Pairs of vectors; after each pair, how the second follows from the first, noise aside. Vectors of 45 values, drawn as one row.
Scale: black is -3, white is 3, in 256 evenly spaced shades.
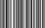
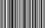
negated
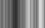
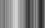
negated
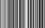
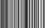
negated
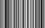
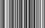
negated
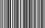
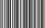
copied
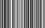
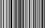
negated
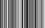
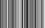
copied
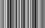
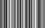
negated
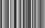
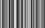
negated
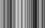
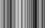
copied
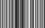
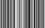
negated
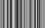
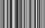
copied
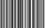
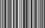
negated
